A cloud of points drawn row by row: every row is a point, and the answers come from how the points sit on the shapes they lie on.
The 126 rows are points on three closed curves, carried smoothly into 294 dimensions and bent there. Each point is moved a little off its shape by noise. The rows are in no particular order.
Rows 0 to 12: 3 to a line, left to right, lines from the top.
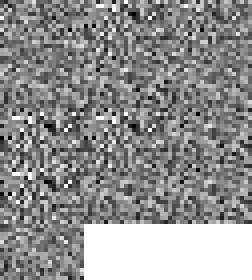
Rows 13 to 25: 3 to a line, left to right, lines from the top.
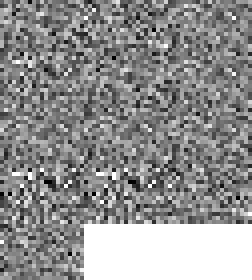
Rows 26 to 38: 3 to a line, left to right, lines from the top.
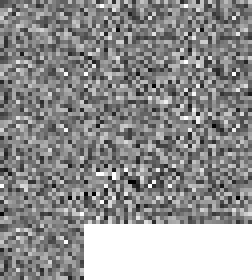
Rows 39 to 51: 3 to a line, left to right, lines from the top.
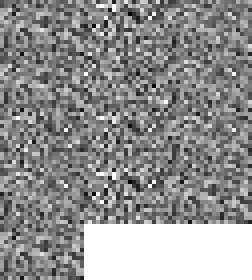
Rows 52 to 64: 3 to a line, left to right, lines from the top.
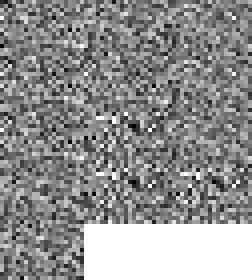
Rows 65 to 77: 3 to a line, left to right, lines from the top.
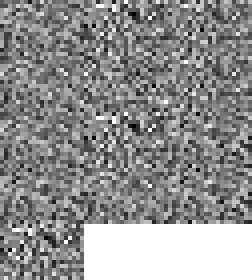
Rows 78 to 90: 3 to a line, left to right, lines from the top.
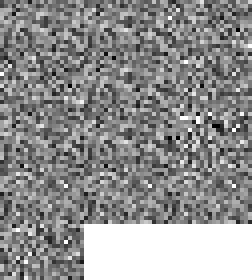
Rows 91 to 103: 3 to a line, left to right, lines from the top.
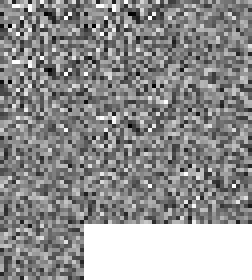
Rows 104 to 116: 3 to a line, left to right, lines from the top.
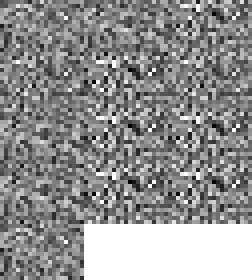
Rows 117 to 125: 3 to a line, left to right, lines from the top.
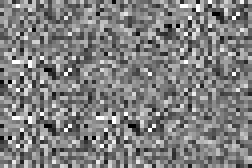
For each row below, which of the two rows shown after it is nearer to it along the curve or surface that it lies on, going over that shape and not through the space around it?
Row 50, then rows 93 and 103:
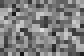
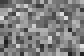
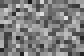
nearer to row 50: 93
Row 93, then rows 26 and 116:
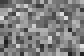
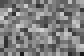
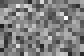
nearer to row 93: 26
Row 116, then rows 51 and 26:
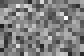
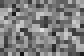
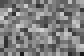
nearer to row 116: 26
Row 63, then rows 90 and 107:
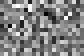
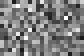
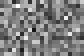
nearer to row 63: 107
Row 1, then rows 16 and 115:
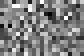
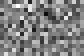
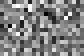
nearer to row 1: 115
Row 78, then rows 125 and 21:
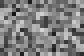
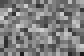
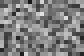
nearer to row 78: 125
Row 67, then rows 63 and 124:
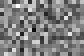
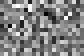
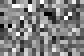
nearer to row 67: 63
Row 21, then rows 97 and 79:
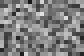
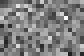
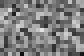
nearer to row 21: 97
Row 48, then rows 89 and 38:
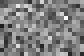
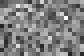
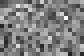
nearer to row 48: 89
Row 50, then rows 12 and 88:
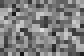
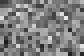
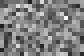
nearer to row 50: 12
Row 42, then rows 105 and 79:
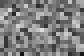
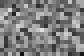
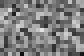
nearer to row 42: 105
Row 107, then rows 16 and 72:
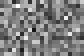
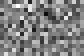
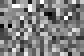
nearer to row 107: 16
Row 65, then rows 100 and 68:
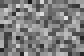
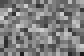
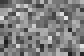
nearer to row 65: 68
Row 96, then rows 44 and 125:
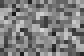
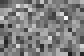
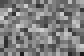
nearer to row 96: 125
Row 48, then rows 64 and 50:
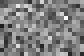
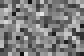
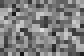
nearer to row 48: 64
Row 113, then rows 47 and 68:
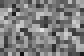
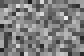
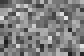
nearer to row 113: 68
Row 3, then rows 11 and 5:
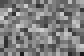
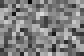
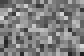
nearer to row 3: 5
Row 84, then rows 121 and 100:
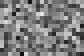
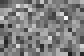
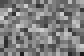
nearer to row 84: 121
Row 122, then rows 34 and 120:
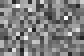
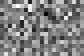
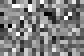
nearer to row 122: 34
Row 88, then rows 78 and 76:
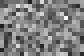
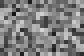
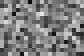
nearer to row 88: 76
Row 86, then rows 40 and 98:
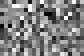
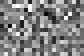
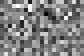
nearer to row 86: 40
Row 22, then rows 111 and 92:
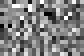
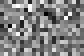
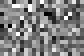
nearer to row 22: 92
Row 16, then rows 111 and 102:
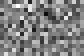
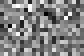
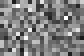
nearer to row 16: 111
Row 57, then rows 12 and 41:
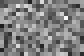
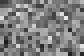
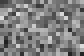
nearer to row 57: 12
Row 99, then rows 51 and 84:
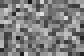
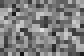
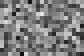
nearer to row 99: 84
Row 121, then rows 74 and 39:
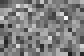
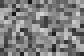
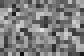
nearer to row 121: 39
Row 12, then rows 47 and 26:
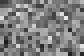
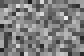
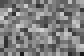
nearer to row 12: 26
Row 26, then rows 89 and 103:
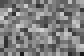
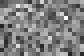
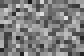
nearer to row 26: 89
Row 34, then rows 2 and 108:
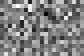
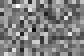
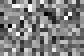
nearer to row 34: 2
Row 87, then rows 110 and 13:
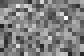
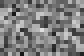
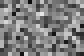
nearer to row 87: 13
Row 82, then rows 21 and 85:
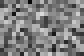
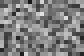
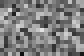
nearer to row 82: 85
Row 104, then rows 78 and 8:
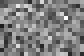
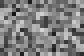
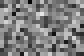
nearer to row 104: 8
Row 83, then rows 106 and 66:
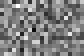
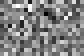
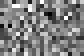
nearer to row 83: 106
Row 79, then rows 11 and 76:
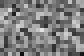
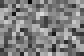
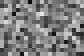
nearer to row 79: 11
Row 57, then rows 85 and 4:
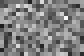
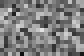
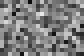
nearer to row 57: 4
